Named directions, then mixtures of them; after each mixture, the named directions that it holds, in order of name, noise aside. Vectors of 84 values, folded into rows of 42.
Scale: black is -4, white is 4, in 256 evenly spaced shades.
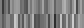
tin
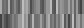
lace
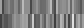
lace, tin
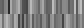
lace, tin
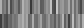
lace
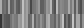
lace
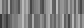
lace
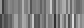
lace, tin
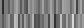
tin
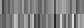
lace, tin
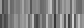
lace, tin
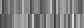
lace, tin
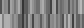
lace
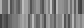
lace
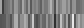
lace, tin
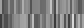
lace, tin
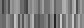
tin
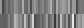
lace, tin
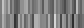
tin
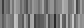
tin
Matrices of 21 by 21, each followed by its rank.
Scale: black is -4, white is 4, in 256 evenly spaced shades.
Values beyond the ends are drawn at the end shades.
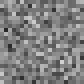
full rank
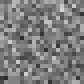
full rank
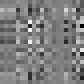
two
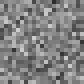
full rank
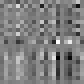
two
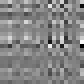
two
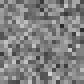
full rank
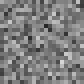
full rank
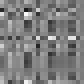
two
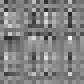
two
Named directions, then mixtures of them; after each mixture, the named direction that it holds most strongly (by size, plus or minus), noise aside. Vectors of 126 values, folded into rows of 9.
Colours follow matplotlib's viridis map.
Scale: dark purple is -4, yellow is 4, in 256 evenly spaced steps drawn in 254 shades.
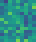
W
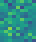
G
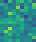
G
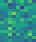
G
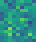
G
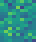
G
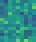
W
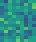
W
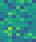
G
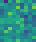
W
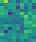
W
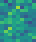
G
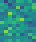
G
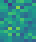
G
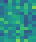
W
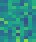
W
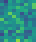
W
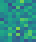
G
